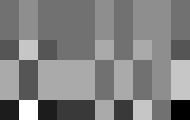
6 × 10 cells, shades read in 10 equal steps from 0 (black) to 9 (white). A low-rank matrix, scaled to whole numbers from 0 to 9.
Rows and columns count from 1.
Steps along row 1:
up down same same up down up same down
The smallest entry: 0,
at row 6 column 10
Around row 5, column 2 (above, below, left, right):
3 9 6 6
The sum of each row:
44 44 45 53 53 34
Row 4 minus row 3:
3 -4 3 2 2 -2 2 -2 0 4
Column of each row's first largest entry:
2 2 2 10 10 2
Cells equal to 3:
5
